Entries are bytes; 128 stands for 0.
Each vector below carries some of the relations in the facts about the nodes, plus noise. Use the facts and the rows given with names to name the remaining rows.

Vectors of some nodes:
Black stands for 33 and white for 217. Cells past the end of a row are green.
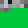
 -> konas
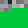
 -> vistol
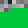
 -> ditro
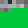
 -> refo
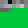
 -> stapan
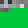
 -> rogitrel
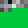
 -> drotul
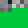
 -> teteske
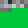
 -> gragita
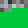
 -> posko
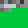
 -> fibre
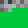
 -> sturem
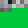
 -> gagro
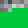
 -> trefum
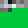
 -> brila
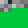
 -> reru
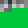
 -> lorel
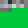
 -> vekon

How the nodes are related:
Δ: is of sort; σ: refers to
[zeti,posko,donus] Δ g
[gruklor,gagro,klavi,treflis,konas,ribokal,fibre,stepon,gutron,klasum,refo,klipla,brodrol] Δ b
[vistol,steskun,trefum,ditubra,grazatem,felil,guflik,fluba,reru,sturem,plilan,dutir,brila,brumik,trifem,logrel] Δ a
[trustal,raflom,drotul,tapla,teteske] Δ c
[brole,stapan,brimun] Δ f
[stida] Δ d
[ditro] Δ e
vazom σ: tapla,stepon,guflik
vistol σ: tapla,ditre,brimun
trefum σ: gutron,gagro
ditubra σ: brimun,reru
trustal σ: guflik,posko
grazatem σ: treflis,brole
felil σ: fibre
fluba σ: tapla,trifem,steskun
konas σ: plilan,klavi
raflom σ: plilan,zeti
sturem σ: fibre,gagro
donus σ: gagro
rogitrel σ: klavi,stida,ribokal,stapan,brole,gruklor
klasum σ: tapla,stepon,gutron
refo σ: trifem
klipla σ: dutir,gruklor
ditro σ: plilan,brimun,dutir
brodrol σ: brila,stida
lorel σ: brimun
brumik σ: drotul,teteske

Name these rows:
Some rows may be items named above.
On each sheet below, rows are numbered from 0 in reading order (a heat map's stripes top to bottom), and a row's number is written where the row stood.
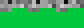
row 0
fluba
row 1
konas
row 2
plilan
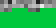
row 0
ditro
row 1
brila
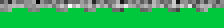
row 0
klasum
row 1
tapla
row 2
gutron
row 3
posko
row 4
brila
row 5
grazatem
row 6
klavi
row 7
felil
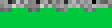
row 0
gagro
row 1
teteske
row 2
donus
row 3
tapla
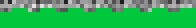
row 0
klipla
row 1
brimun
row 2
dutir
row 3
ditre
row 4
brumik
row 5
trustal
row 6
brodrol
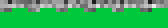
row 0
trifem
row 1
trefum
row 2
ditre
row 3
ribokal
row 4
lorel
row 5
brila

